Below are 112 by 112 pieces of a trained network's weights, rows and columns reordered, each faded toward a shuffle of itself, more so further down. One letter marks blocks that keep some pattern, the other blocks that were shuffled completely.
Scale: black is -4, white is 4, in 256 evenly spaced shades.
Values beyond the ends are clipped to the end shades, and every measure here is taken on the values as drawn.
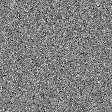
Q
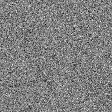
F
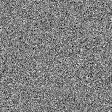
F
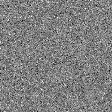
F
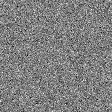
Q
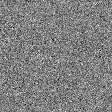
Q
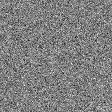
Q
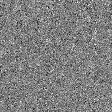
F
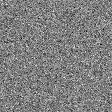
Q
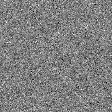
F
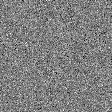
Q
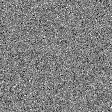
Q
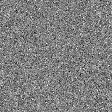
F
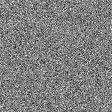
Q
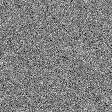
Q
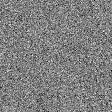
Q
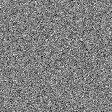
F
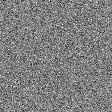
Q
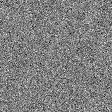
Q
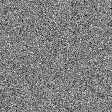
Q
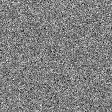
Q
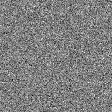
F
